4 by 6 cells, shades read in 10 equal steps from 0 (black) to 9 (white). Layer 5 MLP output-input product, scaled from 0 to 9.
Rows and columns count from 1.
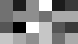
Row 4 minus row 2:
3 1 0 3 -2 0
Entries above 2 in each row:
3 6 4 6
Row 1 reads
4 1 5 9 1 2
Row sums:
22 30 24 35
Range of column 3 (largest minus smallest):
4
